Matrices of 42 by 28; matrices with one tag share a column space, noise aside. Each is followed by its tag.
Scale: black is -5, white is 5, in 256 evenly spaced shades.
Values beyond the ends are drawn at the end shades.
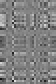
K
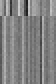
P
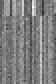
P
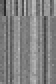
P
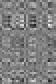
K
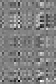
K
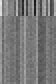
P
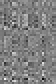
K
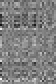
K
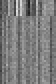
P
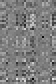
K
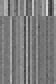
P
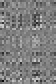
K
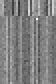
P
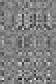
K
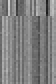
P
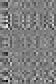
K
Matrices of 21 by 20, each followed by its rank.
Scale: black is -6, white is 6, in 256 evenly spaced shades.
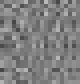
three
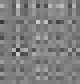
two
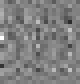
three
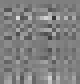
two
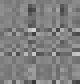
two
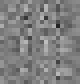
three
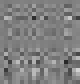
two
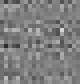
three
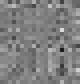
three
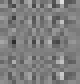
two
